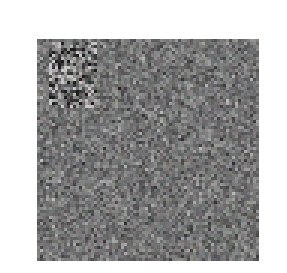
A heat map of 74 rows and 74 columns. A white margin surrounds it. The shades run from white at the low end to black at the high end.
Odd patch: rougher, in the top left. Roughest part: top left. Slope: none. Stripes: none. Mirror symmetry: none. Odd rows or columns: none.
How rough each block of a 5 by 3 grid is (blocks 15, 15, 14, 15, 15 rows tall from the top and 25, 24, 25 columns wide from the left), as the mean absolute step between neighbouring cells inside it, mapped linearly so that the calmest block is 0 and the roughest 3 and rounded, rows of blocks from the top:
3 0 0 / 2 0 0 / 0 0 0 / 0 0 0 / 0 0 0
